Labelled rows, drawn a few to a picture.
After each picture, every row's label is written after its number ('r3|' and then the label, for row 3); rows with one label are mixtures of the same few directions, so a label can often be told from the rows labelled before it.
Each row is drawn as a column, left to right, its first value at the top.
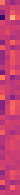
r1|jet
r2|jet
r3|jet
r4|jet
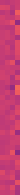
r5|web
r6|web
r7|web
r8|web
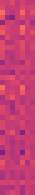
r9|web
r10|jet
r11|jet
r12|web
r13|web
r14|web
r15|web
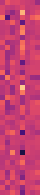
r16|jet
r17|jet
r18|web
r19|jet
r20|web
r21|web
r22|jet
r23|jet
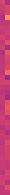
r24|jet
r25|jet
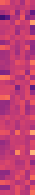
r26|jet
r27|jet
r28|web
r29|web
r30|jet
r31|jet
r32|web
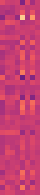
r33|jet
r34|web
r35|web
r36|jet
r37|jet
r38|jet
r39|jet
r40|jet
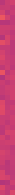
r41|jet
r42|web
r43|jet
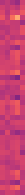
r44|jet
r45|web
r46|jet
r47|jet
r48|web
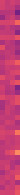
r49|jet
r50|web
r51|web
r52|web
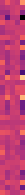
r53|web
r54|jet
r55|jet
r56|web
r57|jet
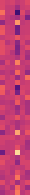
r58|web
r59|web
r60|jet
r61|web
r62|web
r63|jet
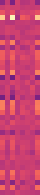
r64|jet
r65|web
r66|jet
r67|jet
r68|jet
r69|jet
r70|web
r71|jet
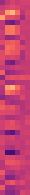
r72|jet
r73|web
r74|web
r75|web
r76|jet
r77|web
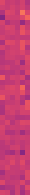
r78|jet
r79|web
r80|web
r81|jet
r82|web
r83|jet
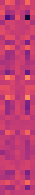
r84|web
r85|jet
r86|jet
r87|jet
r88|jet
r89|jet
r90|web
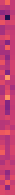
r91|web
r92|jet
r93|web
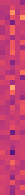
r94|web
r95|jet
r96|web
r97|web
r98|jet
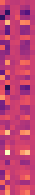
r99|jet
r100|web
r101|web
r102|jet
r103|web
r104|web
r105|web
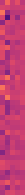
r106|web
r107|jet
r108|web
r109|jet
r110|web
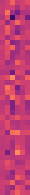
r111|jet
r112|web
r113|jet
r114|web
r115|web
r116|jet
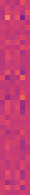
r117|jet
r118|jet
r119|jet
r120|jet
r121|jet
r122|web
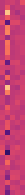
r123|web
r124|web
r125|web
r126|web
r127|jet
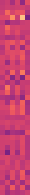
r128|jet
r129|web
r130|jet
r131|web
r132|jet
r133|jet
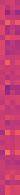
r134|web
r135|web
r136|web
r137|web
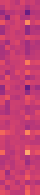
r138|web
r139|jet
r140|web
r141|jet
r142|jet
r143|web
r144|web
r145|web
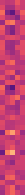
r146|web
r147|web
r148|web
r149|jet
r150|web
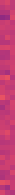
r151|jet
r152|jet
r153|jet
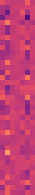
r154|jet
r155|web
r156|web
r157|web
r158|web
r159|jet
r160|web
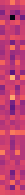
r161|web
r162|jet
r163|jet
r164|web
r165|jet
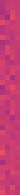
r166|web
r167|jet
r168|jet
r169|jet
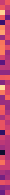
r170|web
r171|jet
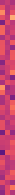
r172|web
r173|web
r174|jet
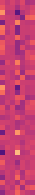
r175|web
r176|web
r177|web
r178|web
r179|jet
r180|jet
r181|jet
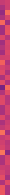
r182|web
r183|web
